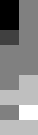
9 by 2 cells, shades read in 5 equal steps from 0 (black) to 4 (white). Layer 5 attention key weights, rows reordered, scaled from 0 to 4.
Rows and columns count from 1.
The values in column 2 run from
2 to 4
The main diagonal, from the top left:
0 2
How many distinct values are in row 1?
2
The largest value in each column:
3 4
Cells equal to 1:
1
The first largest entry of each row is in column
2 2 2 1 1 2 1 2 1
